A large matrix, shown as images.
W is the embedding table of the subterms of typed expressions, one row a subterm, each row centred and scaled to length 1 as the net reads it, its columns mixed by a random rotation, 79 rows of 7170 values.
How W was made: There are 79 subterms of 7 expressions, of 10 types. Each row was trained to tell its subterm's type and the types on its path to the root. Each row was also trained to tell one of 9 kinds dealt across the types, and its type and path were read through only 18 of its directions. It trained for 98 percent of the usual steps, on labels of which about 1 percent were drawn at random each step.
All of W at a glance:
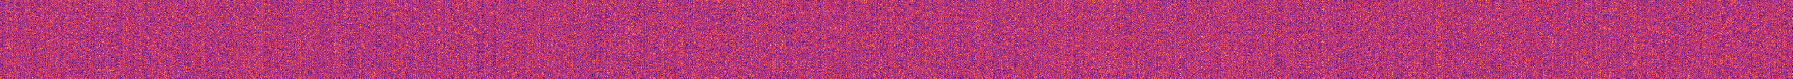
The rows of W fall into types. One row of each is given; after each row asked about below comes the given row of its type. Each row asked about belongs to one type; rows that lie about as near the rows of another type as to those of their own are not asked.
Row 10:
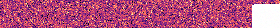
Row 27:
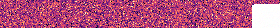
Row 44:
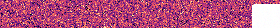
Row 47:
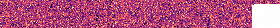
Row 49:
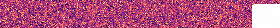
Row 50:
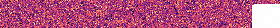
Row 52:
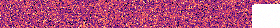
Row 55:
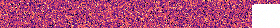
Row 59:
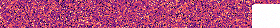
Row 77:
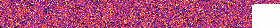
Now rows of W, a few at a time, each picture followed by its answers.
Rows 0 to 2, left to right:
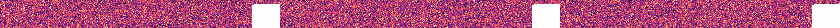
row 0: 44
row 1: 52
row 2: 44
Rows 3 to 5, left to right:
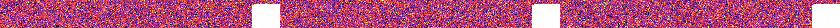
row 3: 49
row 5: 44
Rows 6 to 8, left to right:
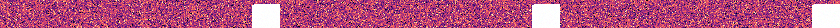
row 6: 77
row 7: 27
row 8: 49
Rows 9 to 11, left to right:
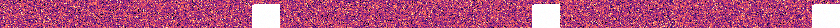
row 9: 49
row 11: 47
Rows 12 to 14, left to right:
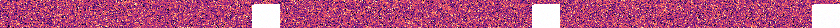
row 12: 77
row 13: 50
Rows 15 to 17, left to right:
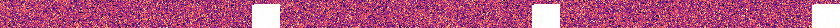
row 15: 77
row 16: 55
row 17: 47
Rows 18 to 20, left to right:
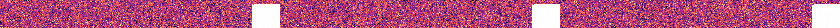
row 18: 47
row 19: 47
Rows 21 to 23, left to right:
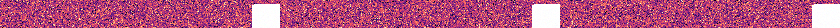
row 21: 50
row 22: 10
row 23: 77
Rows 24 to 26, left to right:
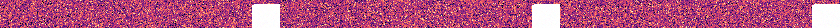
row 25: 55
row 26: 59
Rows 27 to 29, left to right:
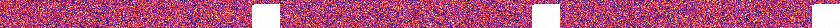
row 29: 52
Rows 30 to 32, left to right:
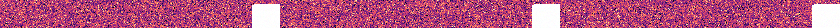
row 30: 47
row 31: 59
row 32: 10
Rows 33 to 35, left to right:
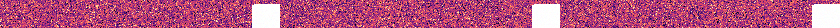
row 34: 50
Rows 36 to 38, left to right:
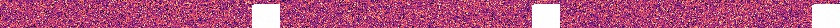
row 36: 77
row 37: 55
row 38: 44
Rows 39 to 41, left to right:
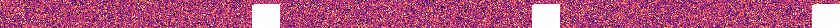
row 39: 47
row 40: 52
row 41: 49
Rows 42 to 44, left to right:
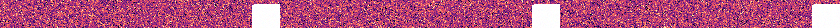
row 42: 49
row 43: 59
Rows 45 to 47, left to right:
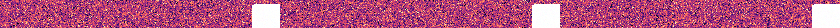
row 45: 10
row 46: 55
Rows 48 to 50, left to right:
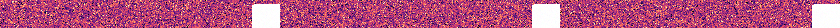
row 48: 47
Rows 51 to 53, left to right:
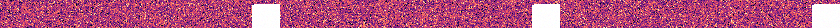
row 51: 77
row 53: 27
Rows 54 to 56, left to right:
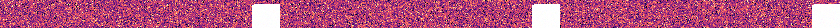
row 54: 27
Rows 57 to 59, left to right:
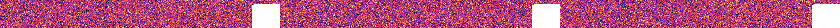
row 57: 55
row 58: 44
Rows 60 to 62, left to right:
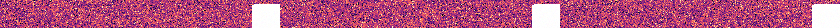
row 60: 50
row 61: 52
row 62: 52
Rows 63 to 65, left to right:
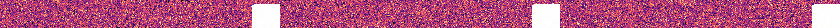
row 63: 44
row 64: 59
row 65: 52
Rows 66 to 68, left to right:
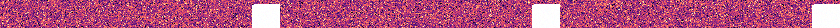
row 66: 44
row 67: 44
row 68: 77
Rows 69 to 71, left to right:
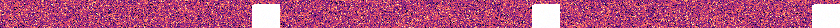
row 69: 49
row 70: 50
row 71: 52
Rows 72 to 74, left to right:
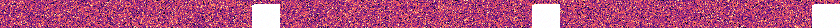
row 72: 27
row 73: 55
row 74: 27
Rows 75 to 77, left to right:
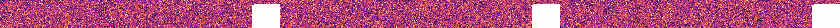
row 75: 55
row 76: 59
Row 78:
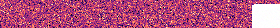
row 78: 27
